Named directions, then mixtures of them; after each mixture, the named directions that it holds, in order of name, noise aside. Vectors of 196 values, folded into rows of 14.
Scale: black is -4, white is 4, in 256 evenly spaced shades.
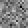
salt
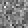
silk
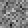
salt, silk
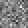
salt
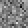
salt, silk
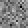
salt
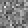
silk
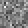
silk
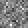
salt, silk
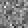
silk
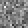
silk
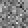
salt, silk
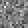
silk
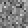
salt, silk
